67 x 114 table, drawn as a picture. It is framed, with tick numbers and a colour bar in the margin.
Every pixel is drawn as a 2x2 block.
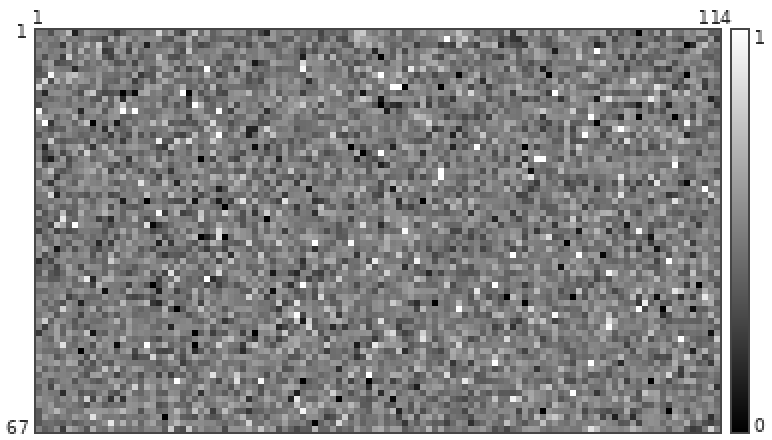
Odd rows or columns: none. Slope: none. Grain: fine. Average level on the scale: 50%. Seam: none. Stripes: none. Histogram: heavy tails on both sides. Mirror symmetry: none.
